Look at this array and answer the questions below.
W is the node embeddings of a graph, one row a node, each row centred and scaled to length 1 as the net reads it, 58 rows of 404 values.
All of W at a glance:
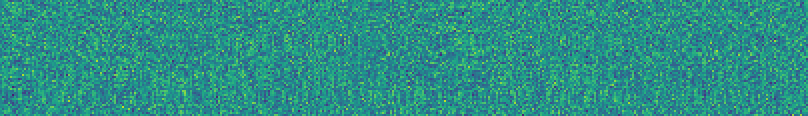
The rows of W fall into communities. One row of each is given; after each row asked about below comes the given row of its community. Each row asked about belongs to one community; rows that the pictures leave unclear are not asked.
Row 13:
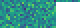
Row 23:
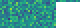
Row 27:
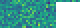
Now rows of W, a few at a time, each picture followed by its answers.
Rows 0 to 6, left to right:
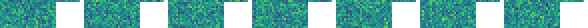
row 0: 13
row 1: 23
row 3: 13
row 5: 23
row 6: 27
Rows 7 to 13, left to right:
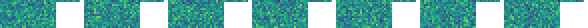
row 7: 27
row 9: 13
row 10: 27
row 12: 13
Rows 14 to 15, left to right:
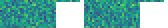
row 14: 23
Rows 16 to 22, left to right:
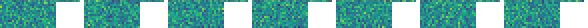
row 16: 27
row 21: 27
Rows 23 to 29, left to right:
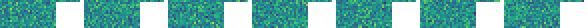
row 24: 23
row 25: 23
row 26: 27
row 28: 13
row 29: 13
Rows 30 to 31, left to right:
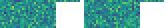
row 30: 23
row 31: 27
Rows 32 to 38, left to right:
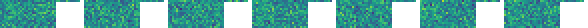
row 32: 13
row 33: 27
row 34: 23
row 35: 13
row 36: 13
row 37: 13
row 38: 13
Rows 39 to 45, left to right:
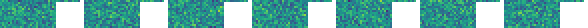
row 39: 13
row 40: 27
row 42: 13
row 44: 23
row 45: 27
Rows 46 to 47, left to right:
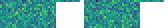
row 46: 27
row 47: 27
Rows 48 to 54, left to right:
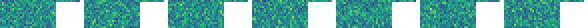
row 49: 27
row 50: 27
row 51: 27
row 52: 13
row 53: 13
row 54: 23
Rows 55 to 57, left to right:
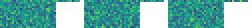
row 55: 13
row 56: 13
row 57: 23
